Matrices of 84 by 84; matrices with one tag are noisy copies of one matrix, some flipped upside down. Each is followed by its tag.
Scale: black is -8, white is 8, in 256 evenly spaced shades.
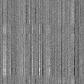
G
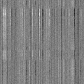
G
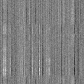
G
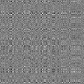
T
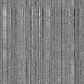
G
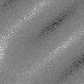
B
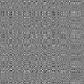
T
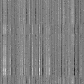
G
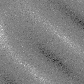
B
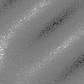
B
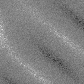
B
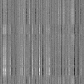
G
